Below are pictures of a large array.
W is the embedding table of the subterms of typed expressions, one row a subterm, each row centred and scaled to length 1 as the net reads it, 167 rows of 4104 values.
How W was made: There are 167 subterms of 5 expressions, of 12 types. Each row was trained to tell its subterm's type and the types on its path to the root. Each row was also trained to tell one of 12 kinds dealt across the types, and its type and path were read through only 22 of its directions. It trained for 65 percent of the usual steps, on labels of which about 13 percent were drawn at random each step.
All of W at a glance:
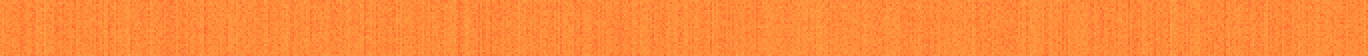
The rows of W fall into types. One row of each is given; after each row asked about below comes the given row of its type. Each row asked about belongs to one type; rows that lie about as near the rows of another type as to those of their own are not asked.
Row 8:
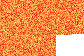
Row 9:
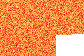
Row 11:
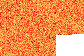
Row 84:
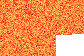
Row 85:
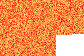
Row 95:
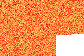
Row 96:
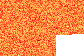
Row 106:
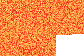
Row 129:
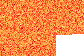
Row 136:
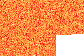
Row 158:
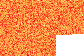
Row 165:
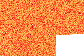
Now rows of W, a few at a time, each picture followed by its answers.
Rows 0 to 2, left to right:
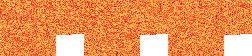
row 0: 9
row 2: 129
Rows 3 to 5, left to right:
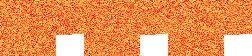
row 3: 84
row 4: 136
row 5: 96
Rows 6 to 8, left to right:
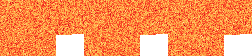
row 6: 9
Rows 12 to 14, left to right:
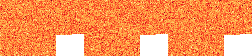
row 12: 8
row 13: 129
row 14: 8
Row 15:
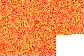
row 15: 8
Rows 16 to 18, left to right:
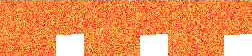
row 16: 95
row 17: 85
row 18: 85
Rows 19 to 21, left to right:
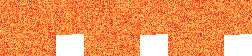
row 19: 158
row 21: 158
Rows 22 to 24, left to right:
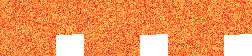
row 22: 106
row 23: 85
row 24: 96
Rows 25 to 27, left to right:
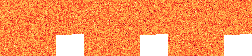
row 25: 129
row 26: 136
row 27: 9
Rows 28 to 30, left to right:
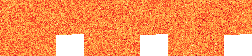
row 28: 96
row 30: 8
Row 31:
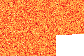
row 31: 136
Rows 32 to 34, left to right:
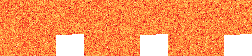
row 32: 136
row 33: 136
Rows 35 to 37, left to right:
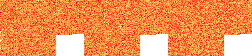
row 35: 11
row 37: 95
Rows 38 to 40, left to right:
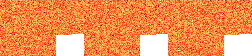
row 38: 8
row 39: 158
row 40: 106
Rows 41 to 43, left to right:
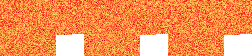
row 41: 85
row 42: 84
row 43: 96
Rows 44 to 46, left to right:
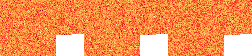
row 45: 8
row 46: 106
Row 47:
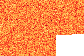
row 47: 129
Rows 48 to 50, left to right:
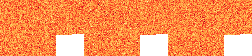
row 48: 158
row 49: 129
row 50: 96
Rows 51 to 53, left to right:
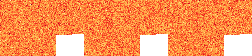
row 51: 11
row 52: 136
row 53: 106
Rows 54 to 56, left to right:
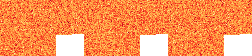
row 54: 96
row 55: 84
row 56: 165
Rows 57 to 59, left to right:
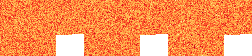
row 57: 96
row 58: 9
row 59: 11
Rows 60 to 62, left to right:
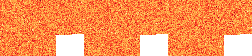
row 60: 96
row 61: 136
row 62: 8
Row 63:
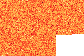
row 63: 9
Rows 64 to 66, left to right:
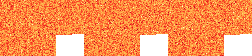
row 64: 129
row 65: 165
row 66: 95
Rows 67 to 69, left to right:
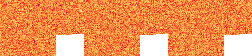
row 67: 9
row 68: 165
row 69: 8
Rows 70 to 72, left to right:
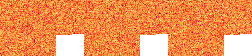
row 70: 129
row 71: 8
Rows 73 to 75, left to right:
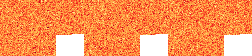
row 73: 129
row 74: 9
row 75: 106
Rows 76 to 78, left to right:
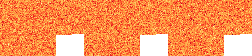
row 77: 158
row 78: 136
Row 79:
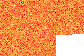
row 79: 136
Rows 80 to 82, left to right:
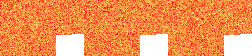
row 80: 129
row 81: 96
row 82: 136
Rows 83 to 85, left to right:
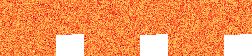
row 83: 106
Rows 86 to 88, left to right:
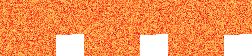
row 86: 96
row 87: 106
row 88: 95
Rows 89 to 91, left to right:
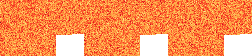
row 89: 158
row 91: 158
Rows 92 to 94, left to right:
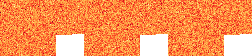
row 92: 165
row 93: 95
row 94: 84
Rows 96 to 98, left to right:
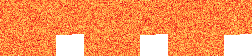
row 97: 9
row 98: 158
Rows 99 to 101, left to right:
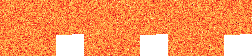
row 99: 106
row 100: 85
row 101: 106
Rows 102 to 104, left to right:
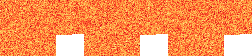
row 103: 158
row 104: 8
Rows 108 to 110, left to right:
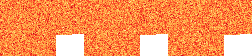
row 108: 158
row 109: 165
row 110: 8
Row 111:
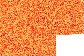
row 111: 8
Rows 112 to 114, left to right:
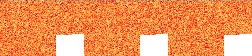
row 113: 11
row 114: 136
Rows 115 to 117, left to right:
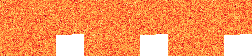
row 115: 95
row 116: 106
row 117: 96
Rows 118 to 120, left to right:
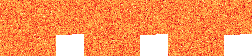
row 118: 9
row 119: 129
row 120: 9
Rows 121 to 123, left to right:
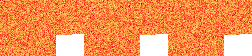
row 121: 136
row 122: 9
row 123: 158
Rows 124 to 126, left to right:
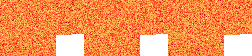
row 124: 95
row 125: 158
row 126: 85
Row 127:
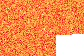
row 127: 165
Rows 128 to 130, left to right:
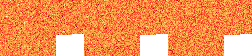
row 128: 8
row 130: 129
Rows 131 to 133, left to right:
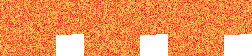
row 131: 9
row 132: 158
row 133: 9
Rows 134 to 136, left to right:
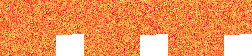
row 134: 158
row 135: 85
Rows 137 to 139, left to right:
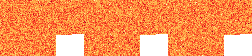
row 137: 11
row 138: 165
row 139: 136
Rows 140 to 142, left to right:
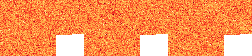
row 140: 84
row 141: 84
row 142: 11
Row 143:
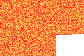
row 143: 129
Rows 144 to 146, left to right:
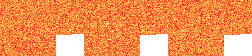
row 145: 129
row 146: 85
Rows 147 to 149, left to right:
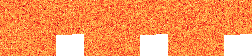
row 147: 84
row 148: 106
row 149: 136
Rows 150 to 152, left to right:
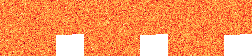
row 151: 95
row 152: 158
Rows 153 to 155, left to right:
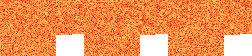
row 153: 84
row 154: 9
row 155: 85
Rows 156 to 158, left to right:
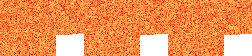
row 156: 136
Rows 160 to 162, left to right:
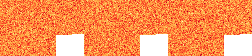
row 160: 8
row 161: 96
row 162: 95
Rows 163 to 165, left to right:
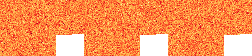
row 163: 11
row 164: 11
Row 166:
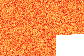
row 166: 106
